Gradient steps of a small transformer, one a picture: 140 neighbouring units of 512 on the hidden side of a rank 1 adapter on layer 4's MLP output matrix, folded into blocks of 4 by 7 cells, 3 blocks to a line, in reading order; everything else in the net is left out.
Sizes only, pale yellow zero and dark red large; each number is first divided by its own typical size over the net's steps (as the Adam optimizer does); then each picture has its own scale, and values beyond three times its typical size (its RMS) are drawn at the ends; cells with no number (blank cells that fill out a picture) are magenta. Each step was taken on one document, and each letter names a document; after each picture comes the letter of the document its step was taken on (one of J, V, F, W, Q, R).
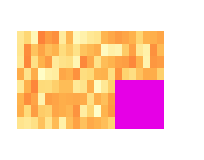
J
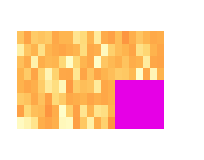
J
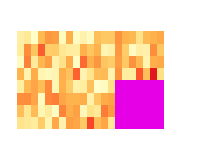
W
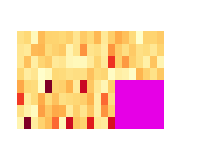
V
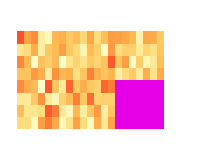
J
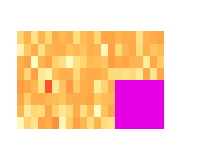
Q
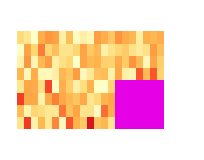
W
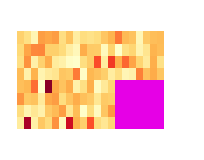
W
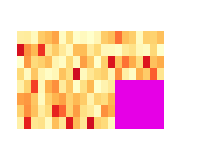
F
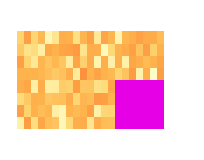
Q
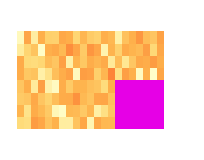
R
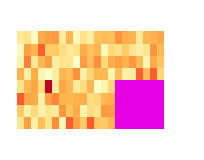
W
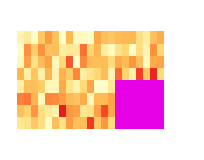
F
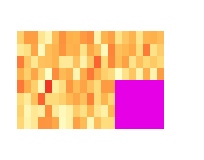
Q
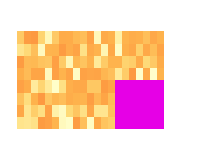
Q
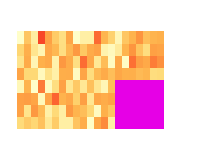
R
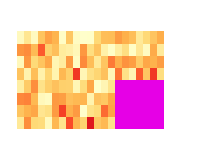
F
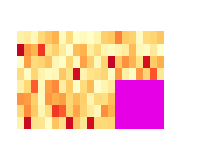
F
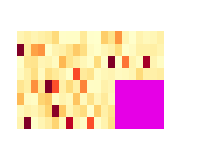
V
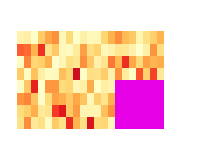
F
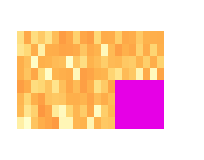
R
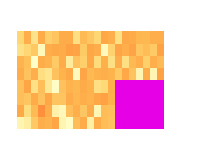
J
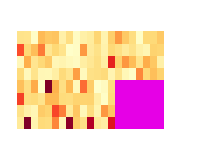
V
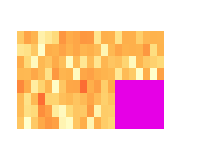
Q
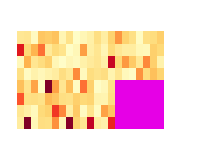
V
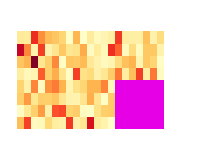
R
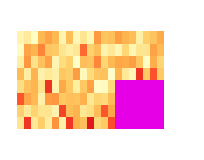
W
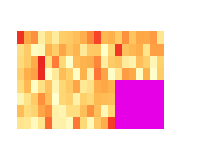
R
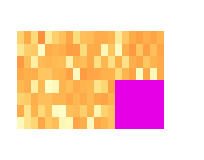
Q
